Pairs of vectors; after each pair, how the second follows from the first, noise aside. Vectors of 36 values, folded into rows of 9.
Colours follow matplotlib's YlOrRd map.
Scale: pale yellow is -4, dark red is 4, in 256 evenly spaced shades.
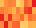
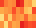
negated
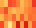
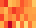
negated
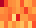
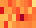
wrapped around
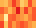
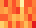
wrapped around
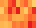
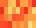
negated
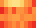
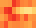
wrapped around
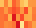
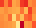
negated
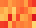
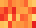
negated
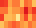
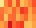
wrapped around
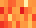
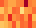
negated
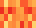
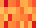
negated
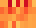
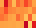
wrapped around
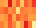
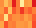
wrapped around
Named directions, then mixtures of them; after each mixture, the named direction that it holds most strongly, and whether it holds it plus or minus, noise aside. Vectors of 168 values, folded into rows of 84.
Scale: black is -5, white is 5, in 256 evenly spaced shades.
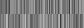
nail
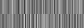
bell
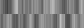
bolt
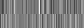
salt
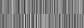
bell, plus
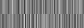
bell, plus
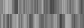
bolt, minus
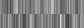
bolt, plus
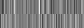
salt, plus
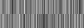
bell, minus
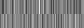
salt, plus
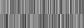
nail, minus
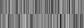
nail, plus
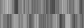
bolt, minus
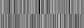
salt, minus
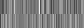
salt, plus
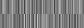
bell, plus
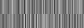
bell, plus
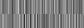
bell, minus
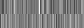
salt, plus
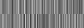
bell, minus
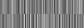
bell, plus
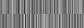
bell, plus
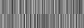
bell, minus
